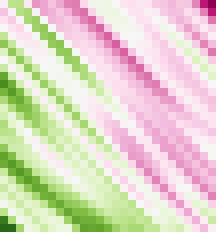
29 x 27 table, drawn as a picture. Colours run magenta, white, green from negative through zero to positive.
Average level on the scale: 50%. Slope: up to the bottom left. Calmest part: middle right. Mirror symmetry: none.
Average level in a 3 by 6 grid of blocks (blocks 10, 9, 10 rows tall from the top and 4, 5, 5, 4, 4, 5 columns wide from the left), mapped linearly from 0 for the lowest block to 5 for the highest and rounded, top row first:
3 2 1 1 1 1
5 4 3 1 0 1
5 4 4 3 2 1
